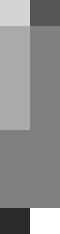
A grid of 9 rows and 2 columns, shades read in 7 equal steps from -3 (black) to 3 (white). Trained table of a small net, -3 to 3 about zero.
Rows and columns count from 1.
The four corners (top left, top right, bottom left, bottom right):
2 -1 -2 3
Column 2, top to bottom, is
-1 0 0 0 0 0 0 0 3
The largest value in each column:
2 3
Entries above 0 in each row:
1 1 1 1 1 0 0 0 1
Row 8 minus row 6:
0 0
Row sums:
1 1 1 1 1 0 0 0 1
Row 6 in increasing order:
0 0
